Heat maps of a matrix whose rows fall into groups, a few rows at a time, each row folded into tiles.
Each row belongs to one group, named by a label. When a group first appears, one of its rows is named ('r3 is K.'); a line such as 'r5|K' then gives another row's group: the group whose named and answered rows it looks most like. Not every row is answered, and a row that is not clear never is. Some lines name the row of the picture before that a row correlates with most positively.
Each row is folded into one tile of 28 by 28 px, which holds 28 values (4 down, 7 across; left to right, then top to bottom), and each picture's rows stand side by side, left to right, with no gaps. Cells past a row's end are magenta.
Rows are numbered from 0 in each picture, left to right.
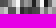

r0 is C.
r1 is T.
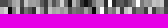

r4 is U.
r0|C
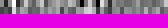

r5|U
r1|T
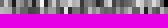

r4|U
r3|U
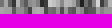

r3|T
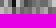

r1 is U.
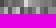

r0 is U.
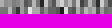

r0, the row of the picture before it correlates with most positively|1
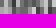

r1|C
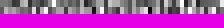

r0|U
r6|T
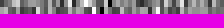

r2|T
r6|T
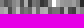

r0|C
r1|U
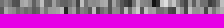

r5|U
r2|C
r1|T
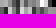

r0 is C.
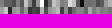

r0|C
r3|U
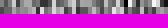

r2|C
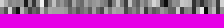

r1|T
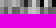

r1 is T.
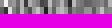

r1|U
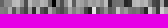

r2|T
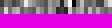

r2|T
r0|U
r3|U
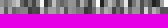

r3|T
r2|C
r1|T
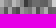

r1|U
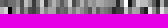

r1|T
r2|T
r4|T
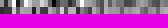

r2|U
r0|T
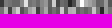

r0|U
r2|U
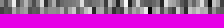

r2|U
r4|T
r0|T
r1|T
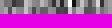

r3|T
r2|T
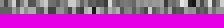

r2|C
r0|T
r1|C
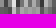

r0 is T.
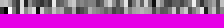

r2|C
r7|C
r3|U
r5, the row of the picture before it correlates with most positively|1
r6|U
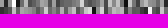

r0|T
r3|C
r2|U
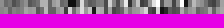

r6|T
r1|C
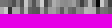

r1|T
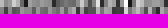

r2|U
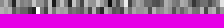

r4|T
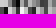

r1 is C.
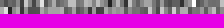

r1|T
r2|C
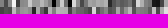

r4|U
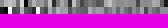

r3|U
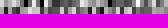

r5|T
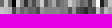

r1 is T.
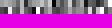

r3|U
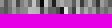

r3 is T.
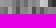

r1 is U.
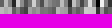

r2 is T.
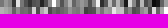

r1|U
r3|T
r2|T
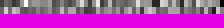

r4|U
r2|U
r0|U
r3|T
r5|U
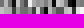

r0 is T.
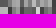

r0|C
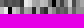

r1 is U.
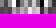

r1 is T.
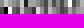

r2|T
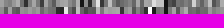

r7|T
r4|C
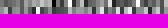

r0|C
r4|U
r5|C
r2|T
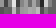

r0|T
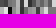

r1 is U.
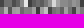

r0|U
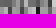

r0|C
